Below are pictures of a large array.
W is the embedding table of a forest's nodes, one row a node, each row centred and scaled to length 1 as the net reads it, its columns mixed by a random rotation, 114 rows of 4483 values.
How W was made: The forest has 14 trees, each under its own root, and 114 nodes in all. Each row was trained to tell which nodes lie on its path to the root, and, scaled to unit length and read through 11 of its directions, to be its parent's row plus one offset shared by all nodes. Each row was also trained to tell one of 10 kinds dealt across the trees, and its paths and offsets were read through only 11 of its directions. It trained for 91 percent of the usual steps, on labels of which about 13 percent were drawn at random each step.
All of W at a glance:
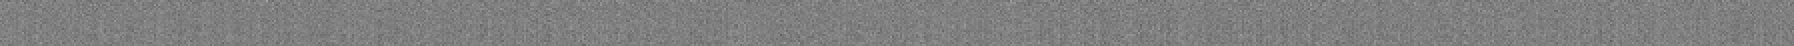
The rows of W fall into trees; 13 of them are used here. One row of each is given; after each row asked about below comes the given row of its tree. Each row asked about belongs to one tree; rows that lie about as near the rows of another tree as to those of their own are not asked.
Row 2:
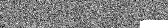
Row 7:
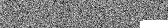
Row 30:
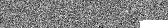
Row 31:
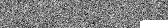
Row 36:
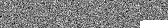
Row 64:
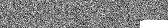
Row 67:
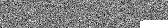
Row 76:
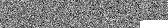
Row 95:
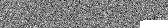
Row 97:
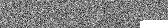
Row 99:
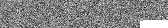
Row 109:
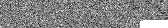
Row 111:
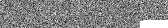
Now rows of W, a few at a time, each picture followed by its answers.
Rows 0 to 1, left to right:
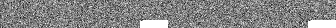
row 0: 2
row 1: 2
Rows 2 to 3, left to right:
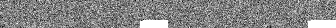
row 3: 30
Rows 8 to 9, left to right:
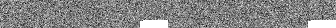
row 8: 67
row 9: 2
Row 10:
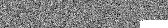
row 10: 7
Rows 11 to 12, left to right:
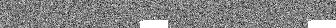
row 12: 67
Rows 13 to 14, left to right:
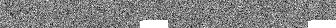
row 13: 7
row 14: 30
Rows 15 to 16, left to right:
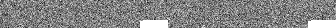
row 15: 64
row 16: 36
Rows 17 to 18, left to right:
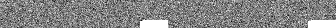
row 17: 76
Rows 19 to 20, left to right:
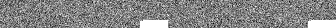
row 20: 109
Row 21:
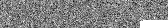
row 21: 7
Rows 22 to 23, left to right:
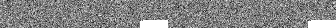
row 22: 7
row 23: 7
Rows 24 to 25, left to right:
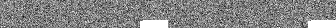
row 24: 97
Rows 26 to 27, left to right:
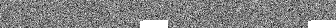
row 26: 67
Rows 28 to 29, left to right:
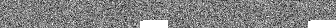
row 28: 95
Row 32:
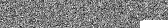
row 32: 76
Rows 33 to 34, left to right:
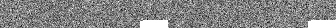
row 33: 95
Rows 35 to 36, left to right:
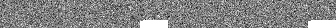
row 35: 2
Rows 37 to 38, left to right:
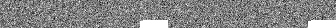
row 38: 36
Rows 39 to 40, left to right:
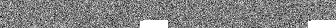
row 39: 36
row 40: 2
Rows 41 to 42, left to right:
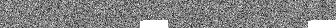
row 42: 30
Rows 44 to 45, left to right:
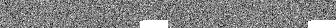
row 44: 7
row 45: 67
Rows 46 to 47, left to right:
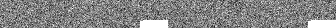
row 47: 109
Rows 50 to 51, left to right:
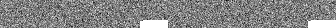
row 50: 99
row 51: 95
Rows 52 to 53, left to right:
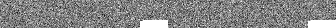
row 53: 30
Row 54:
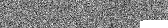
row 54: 95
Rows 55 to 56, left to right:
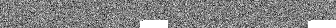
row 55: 67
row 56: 95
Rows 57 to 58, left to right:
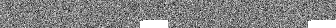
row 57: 7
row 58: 7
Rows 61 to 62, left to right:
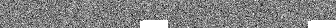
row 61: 2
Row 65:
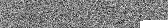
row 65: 97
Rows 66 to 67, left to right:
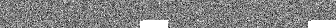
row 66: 30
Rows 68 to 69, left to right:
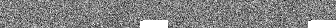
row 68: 36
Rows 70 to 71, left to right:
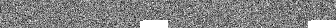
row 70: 67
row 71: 76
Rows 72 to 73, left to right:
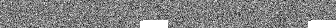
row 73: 95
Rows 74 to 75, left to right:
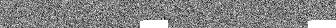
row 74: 99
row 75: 76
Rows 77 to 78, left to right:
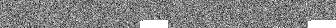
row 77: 7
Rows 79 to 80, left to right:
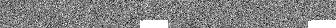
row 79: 30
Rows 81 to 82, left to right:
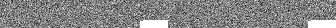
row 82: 67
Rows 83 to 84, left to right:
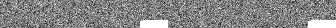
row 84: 109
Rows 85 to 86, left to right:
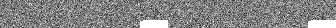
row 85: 95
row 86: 36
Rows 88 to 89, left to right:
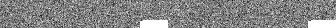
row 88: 30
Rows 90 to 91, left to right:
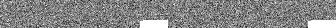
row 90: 7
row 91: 95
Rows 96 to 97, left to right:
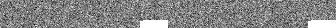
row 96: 30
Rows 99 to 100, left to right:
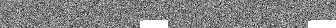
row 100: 30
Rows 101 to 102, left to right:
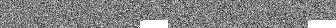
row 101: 36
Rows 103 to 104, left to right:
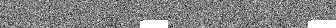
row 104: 36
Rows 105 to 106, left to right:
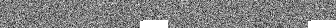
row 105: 95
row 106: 67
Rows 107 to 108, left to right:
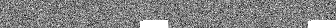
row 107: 67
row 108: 109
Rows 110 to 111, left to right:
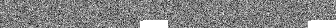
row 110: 2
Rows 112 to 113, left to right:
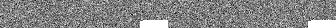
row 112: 95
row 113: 67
